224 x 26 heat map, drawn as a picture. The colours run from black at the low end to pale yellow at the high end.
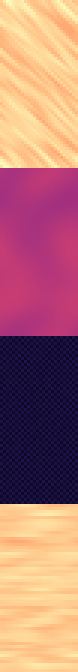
The table splits into 4 rows of 1 panel. Panel 1,1: very high, slanting down to the right, faint in contrast. Panel 2,1: middling, smooth, faint in contrast. Panel 3,1: very low, checkered, faint in contrast. Panel 4,1: very high, streaked across, faint in contrast.
